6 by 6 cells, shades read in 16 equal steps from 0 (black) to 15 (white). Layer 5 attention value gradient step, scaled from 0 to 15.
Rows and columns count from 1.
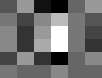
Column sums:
39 34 37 49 39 35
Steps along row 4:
down up up down down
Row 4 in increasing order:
3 3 7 8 10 15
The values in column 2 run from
3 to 9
